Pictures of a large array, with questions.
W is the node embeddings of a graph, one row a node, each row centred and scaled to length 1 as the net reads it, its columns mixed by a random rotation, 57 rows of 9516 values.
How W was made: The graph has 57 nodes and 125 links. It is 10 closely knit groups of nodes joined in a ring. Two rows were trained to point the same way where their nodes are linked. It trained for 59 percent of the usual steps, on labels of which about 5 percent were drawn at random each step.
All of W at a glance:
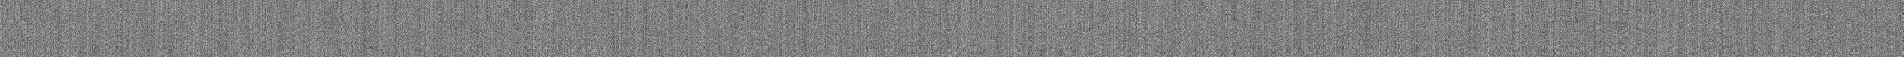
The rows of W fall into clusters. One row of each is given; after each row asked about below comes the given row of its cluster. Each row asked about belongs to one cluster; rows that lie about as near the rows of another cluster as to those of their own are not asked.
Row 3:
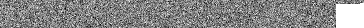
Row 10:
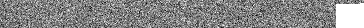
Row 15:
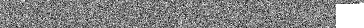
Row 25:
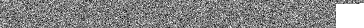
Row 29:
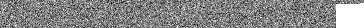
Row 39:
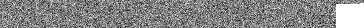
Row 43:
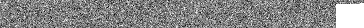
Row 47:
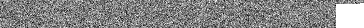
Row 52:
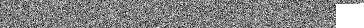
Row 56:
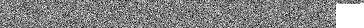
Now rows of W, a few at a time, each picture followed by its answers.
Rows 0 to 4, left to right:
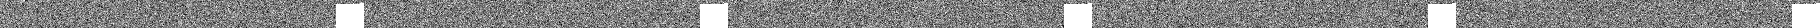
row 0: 15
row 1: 29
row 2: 39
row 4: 29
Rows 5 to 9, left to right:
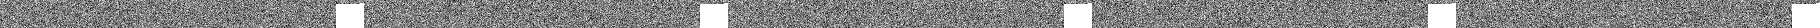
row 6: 25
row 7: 39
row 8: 52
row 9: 3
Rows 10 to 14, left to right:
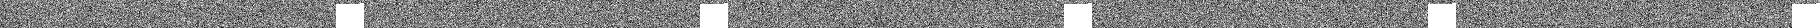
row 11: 52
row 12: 52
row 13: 56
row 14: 10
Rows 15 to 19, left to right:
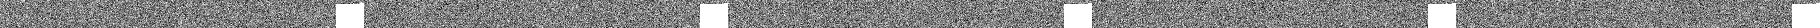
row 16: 52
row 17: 39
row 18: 52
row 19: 39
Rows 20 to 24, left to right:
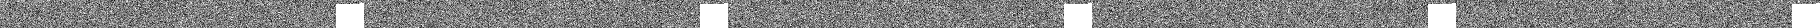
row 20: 15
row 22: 56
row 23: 43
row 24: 29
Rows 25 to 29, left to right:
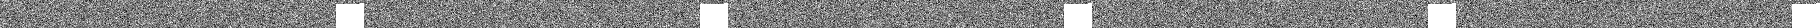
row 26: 56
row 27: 56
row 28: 39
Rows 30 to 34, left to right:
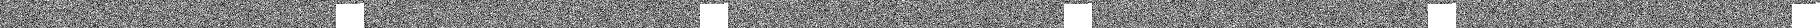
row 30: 47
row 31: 56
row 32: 25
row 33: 3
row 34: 15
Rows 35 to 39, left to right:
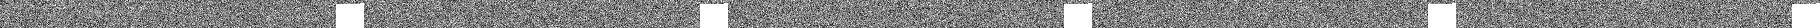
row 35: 47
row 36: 25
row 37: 10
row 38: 56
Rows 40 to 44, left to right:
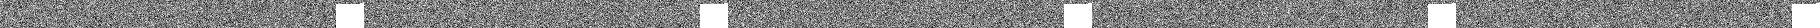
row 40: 3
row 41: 47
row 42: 29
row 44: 3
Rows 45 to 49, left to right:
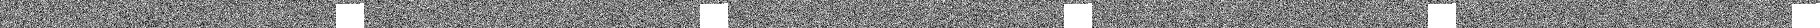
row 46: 47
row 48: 47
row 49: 25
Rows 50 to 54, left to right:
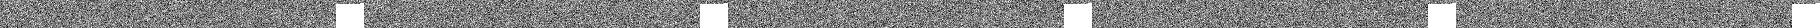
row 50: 25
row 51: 25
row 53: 52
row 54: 39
